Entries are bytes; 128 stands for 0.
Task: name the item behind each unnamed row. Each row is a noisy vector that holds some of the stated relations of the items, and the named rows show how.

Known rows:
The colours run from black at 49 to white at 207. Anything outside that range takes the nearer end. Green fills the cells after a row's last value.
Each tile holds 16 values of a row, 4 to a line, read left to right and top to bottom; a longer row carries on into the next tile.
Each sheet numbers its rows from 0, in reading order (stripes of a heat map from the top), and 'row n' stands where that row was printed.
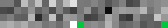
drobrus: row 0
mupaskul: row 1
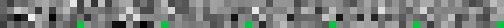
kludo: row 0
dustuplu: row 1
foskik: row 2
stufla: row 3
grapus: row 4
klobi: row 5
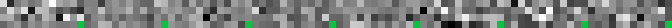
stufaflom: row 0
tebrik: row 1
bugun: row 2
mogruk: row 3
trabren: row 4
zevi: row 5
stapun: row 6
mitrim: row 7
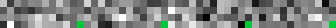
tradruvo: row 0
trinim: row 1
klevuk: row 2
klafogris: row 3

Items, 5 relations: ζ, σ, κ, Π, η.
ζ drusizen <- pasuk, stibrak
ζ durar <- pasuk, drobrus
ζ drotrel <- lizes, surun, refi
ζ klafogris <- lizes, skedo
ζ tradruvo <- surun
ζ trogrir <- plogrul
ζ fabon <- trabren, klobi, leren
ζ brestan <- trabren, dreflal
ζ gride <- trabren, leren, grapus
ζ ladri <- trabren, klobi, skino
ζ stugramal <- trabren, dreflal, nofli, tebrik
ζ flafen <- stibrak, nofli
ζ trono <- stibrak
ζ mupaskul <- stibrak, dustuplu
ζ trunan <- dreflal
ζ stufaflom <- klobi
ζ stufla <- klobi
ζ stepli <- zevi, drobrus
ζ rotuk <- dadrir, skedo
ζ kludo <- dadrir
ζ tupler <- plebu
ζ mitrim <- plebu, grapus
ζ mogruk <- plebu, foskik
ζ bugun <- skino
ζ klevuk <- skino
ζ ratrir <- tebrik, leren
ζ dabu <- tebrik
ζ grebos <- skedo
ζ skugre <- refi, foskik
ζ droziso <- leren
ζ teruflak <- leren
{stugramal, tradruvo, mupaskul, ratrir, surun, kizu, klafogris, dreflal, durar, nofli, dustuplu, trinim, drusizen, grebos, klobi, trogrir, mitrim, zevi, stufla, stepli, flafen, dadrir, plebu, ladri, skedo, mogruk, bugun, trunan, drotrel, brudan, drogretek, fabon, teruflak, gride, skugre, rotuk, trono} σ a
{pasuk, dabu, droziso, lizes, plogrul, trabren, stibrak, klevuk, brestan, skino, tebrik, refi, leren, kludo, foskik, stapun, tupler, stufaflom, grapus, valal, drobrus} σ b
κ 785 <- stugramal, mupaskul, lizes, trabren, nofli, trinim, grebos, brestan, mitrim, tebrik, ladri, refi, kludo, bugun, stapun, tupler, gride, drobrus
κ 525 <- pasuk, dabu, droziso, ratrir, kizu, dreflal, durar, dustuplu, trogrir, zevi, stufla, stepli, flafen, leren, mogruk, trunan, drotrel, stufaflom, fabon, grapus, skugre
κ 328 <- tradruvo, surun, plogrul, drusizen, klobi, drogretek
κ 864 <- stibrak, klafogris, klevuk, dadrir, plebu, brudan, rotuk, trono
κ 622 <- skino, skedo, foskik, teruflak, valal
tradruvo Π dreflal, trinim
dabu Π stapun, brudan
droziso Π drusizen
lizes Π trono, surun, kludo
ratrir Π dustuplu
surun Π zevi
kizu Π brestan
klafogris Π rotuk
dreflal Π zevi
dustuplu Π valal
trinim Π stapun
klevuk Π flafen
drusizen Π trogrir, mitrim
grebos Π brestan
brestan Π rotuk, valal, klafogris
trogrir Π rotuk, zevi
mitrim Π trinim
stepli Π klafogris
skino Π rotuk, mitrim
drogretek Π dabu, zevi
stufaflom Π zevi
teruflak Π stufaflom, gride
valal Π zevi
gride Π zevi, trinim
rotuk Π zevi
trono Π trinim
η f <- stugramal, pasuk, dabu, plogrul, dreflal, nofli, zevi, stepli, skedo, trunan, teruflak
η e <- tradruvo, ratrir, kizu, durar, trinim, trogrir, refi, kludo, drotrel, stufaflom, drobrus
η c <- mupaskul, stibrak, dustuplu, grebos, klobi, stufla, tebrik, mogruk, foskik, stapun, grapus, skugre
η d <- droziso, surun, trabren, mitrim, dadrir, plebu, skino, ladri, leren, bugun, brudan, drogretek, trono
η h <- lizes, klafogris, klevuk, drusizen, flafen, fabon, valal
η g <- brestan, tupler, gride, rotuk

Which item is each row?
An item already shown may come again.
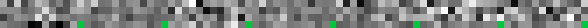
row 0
dustuplu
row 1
plebu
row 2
skino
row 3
plebu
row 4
gride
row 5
stufaflom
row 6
brestan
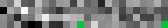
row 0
zevi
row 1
refi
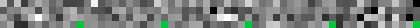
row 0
trinim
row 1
nofli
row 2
stepli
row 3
trabren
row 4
lizes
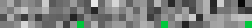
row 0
leren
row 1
plogrul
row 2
kizu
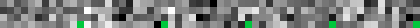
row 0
durar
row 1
klevuk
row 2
flafen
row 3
fabon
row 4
droziso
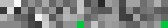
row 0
dreflal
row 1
refi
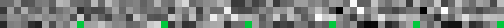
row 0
surun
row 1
pasuk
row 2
trogrir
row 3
rotuk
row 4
zevi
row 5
zevi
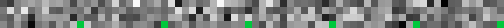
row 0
valal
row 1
tupler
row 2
stufaflom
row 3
drusizen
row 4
ratrir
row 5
gride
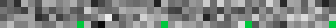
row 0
refi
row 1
grebos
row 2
drobrus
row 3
drogretek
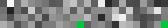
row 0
skedo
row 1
trono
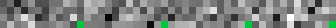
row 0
drotrel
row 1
teruflak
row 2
stibrak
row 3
dabu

